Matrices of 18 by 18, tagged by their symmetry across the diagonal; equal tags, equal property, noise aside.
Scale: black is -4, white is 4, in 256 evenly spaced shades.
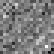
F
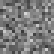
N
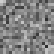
F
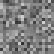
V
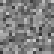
V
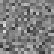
N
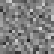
V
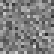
V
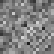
F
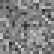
F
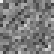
F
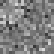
F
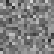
N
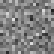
N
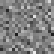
V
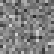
V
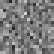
N
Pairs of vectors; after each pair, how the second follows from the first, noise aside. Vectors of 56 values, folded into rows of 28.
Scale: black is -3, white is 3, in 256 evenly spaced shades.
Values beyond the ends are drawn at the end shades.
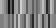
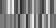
negated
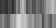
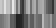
negated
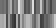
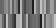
sign-scrambled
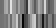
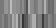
shrunk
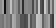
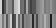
reversed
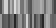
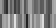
negated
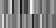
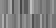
shrunk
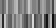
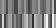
negated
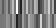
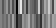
sign-scrambled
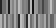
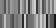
reversed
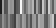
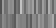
shrunk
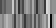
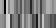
reversed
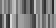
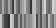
sign-scrambled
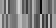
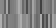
shrunk
